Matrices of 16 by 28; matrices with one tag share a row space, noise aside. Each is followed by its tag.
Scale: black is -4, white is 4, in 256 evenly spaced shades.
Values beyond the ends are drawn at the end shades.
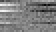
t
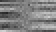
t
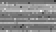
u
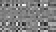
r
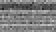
u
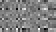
r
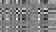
r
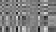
r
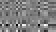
r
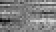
t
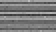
u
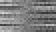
t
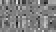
r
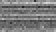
u
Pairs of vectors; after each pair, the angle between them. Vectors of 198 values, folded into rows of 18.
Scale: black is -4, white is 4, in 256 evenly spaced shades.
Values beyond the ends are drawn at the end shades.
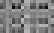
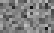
partly aligned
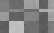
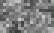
partly opposed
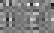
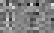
nearly opposite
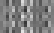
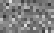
orthogonal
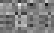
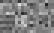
nearly parallel
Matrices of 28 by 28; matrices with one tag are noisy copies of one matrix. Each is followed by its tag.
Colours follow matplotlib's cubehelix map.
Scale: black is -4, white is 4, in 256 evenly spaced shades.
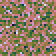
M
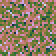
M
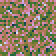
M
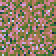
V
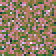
V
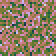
M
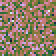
V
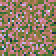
V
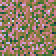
V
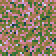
M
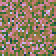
V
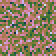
M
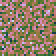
V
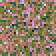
M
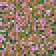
V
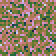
M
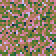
M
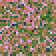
M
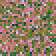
M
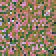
V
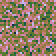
M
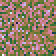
V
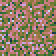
V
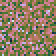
V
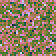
M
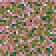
M
